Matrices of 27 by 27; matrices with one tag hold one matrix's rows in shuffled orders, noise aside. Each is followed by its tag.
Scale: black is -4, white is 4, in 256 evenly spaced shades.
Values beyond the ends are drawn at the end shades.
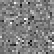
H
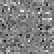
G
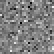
H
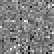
H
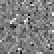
H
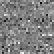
G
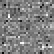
G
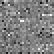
G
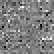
G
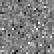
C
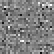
G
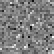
H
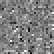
H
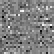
G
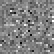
H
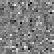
H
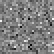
H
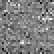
G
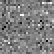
G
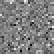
H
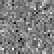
C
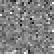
H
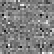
G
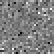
C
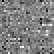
G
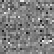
G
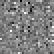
H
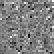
H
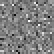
C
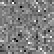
C
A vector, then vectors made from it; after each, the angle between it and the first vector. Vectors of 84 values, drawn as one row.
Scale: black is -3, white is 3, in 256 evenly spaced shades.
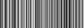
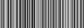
nearly opposite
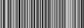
partly opposed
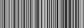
partly aligned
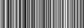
nearly opposite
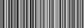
orthogonal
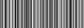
partly aligned
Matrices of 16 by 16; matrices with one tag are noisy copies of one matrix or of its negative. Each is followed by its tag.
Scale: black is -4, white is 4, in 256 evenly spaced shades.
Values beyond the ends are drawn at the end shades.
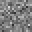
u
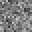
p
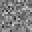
u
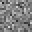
p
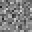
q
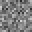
q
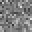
p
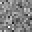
p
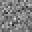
u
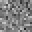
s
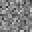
q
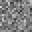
q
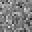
p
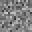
u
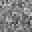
p
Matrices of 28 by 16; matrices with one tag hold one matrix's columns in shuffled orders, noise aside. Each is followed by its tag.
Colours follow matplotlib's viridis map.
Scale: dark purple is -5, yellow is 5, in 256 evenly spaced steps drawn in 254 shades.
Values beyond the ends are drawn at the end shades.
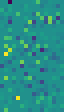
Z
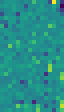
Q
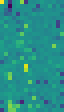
Q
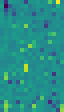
Q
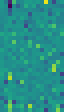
Q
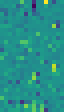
Q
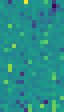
Q
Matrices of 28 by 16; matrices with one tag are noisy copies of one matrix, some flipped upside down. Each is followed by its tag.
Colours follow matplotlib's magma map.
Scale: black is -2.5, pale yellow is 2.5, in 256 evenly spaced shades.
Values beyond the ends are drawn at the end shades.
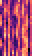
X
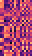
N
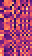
N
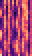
X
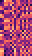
N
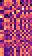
N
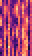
X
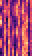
X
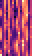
X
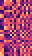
N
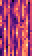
X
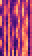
X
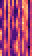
X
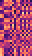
N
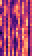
X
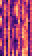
X
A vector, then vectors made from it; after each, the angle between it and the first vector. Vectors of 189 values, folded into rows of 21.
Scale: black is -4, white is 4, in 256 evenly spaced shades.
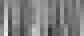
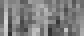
nearly parallel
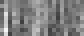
nearly parallel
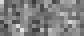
partly opposed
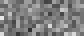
orthogonal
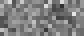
orthogonal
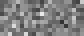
orthogonal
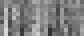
nearly parallel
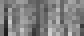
nearly opposite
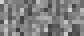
partly aligned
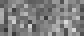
partly opposed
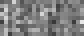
partly aligned
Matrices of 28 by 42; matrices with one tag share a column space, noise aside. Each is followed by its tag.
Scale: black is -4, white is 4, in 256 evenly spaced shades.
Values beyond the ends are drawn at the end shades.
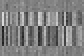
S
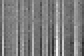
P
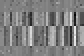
S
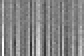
P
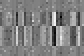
S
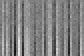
P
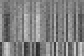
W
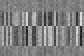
S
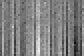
P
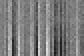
P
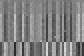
W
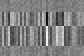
S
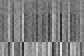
W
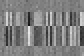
S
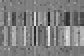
S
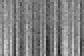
P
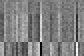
W
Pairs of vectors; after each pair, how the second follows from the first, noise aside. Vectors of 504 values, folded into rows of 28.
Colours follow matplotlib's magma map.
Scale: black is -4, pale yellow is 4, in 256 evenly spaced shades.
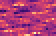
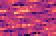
negated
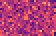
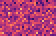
shuffled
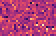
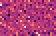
shuffled
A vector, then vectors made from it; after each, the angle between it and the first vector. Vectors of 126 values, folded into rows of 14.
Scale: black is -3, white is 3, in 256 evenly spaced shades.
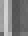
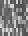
orthogonal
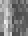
nearly parallel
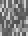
orthogonal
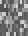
orthogonal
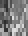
partly opposed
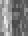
nearly parallel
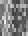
partly aligned
